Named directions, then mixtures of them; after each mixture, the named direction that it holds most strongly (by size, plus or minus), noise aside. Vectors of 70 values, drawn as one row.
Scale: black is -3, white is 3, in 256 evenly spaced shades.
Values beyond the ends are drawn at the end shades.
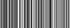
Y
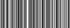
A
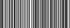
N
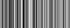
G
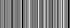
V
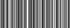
A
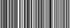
Y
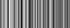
G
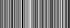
V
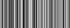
G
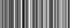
G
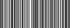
N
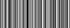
A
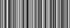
A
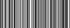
N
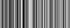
G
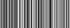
Y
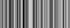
G
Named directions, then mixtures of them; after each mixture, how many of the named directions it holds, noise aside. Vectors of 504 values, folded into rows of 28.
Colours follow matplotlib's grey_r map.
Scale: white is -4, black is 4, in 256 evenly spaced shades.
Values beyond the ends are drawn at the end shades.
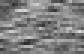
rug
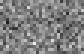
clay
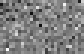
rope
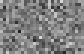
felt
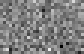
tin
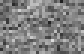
two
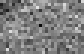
two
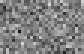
two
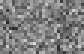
one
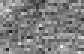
three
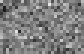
three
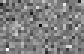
one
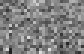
three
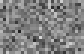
one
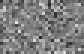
one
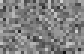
one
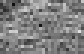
two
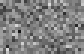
two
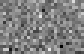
one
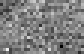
three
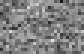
two
